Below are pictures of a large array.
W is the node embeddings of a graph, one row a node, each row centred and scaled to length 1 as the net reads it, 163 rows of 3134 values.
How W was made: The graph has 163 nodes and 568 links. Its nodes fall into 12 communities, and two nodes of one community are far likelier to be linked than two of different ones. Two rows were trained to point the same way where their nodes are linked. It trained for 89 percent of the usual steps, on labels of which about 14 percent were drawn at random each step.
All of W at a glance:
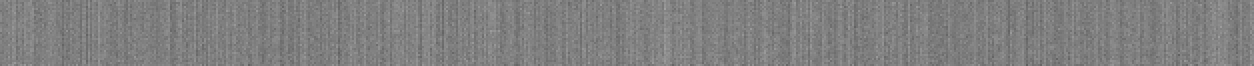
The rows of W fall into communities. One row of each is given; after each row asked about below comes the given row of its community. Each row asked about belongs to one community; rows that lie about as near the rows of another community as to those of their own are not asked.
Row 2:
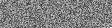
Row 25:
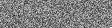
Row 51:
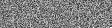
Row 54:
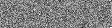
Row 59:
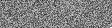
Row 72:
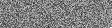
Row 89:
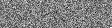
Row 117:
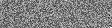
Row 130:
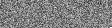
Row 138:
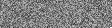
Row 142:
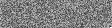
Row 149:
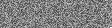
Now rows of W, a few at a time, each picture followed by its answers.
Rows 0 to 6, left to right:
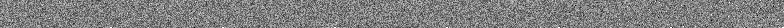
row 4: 59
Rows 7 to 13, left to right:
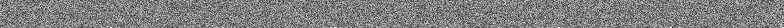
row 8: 25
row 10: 72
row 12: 117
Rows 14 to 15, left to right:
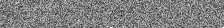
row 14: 89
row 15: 51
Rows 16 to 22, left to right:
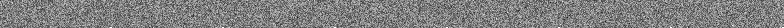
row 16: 51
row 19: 117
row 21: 149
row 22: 2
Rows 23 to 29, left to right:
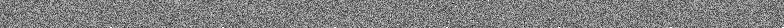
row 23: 59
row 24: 59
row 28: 51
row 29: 2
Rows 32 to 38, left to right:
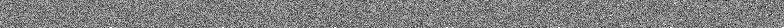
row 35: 117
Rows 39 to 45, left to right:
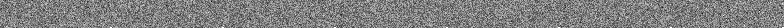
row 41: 89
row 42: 117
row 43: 138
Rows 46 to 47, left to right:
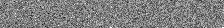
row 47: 54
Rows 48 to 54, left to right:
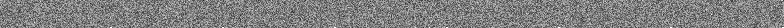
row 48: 117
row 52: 117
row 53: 130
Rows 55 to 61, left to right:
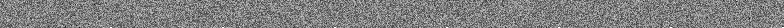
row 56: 25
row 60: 51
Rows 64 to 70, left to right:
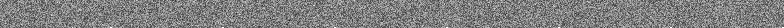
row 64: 138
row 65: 51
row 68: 130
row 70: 142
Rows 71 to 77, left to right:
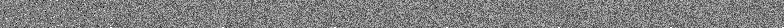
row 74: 138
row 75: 117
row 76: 89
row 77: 25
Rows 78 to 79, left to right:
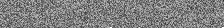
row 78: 138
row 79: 72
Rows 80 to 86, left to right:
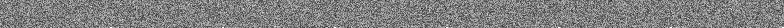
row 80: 130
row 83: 25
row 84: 25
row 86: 138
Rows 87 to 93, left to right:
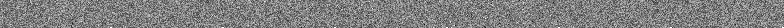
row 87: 59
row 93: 54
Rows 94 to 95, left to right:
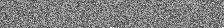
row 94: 54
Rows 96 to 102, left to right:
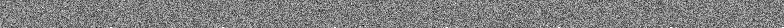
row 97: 2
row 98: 149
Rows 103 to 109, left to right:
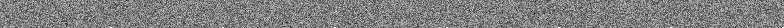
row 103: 138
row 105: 89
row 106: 89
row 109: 2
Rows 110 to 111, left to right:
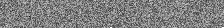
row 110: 2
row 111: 72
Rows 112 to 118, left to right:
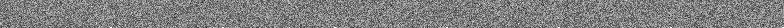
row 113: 2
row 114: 138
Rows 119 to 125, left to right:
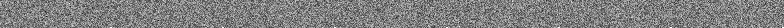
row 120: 149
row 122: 72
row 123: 51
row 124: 72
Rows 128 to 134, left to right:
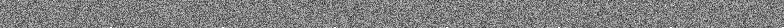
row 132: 51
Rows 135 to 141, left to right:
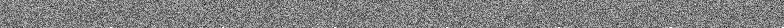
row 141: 51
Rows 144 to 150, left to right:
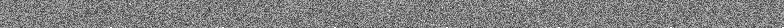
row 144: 25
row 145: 25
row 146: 59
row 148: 59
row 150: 72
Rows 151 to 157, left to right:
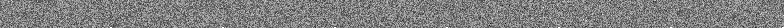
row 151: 130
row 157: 59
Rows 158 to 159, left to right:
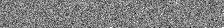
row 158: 149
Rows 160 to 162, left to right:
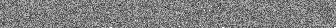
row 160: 2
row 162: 2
